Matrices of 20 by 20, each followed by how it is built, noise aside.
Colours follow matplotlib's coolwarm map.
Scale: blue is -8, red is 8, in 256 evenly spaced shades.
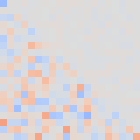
lower triangular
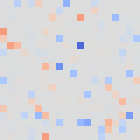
sparse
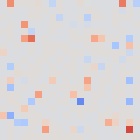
sparse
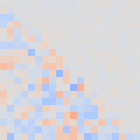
lower triangular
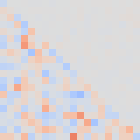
lower triangular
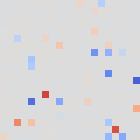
sparse
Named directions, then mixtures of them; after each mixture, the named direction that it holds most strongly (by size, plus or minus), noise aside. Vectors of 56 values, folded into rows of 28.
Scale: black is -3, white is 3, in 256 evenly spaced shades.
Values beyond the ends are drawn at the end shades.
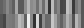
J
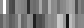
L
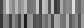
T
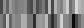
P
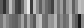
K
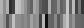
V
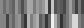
P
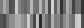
J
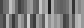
V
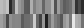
P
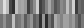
V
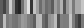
K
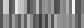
T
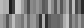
V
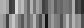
V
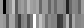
L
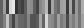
V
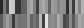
V
